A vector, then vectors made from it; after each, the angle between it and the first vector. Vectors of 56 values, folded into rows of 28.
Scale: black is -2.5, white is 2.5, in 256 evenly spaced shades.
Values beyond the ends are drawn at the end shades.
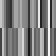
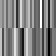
partly opposed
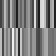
partly opposed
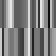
nearly opposite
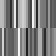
partly aligned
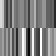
partly aligned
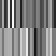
orthogonal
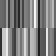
orthogonal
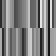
nearly opposite
